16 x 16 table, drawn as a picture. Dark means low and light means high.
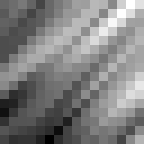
The histogram is bell-shaped. The halves do not mirror each other. No lone cell stands out from its neighbours. The grain runs diagonally up to the right. The top right is the roughest part. The top right is the ninth with the highest average. The field climbs toward the top right.
